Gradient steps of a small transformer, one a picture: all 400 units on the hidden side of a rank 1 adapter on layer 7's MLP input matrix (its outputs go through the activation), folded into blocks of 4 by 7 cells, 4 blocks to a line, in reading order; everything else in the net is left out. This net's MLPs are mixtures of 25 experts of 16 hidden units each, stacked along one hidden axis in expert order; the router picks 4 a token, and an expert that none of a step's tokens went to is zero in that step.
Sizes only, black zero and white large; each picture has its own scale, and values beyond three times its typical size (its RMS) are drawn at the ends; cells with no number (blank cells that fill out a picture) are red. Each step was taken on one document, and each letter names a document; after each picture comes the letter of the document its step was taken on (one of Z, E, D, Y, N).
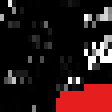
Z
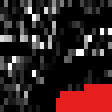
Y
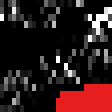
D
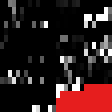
Z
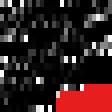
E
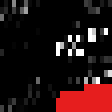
Y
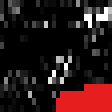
D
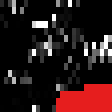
Z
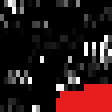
Z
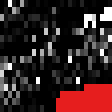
Y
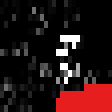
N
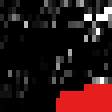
D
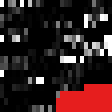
E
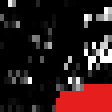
Z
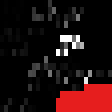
N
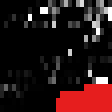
D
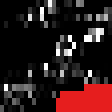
D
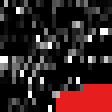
Y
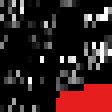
Z
